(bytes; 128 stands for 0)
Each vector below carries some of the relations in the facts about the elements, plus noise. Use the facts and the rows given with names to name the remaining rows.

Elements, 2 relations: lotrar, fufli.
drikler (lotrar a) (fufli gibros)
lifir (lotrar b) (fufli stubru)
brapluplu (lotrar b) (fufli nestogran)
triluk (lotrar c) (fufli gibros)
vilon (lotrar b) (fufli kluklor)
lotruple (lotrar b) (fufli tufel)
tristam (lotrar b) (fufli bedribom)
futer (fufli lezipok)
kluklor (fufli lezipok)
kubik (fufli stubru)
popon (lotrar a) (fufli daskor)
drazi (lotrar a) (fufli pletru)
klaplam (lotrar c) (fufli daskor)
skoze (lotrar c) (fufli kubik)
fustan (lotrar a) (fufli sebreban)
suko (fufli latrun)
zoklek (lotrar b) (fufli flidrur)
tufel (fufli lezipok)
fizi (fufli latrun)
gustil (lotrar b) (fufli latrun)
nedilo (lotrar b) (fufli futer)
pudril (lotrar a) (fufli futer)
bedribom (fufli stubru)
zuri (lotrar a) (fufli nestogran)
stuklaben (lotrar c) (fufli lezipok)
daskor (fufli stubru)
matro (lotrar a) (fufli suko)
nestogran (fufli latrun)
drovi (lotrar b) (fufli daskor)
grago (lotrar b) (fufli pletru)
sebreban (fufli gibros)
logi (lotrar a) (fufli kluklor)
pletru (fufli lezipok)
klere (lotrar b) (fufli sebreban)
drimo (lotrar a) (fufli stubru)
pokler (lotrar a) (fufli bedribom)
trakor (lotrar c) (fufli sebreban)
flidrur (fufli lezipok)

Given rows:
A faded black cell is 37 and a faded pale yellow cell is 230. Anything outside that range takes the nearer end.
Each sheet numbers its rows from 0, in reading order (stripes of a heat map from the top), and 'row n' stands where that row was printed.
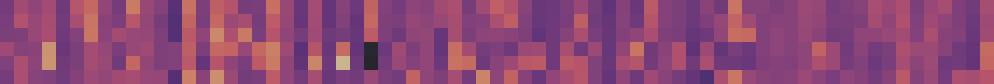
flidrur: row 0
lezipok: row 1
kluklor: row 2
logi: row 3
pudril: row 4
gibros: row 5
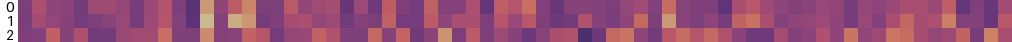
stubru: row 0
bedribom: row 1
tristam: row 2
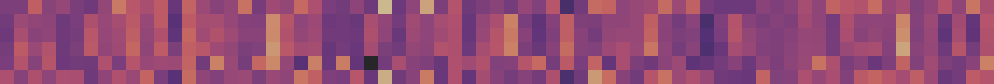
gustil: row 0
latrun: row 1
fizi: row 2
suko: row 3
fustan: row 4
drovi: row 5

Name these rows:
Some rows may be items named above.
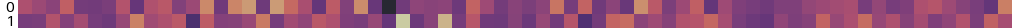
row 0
pokler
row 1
brapluplu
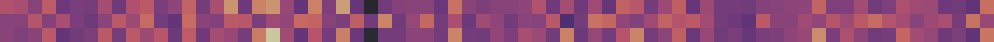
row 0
drimo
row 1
lifir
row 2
zuri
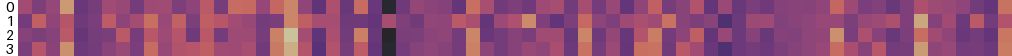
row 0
logi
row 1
suko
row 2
zuri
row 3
matro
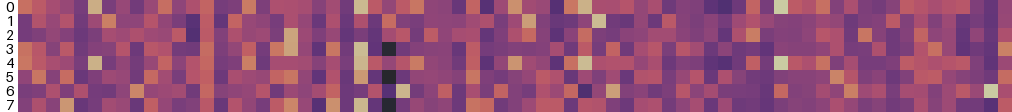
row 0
klaplam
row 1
futer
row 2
nestogran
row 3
popon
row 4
klaplam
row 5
drazi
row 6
klere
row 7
pudril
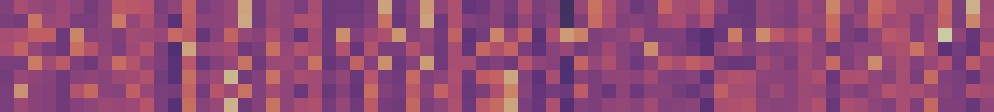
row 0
grago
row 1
vilon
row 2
stuklaben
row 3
daskor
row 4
nedilo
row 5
kubik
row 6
pletru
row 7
kubik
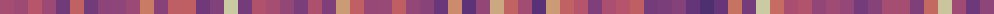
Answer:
skoze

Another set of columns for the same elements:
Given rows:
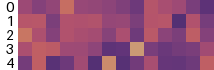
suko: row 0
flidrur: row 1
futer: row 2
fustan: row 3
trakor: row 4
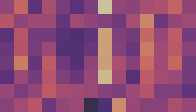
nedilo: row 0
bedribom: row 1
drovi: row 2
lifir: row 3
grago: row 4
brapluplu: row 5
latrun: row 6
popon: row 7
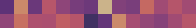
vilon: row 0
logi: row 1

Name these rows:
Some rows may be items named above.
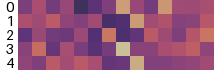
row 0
tristam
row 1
pokler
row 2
skoze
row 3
nedilo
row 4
zuri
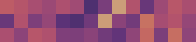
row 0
pudril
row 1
lifir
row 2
kubik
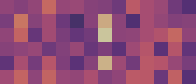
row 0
suko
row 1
klere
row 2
nedilo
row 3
daskor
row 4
gustil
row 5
pletru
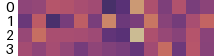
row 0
matro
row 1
stuklaben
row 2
drazi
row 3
stubru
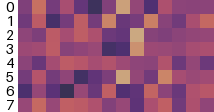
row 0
klere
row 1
stuklaben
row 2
zuri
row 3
drimo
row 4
nestogran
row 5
tristam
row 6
klaplam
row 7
kluklor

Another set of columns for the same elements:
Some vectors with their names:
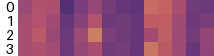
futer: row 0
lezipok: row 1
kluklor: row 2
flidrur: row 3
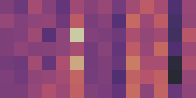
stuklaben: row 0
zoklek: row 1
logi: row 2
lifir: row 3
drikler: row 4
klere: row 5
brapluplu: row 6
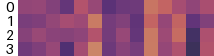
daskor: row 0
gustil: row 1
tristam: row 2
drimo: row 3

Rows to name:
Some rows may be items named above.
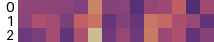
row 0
vilon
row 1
suko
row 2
matro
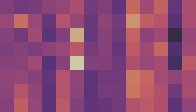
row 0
drovi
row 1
bedribom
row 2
drazi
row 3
lifir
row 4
logi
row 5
daskor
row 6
stubru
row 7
kubik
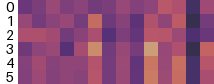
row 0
skoze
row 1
grago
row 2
pletru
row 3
pokler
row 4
tristam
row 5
tristam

